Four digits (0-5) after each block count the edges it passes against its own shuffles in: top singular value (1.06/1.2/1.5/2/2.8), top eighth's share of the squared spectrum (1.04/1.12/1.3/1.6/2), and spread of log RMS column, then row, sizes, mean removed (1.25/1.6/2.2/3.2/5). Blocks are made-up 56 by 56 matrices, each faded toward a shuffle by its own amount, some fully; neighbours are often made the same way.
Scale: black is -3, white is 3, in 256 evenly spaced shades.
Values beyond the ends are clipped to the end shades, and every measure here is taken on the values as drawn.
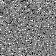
1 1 0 0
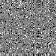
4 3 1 1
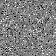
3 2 0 0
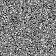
0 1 0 0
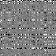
4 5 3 3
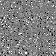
2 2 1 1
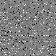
3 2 0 1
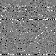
3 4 0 2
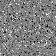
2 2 0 1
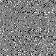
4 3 1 2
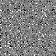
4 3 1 2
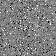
0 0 0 0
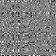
4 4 2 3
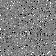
2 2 0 0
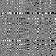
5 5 3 3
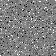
3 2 0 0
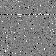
3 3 0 1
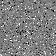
0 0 0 0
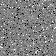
0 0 0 0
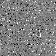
1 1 0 2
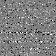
2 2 0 2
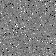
0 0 0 0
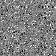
3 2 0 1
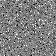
0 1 0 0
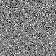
3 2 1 0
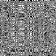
4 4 2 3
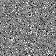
2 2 1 1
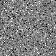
1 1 0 0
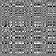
5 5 3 4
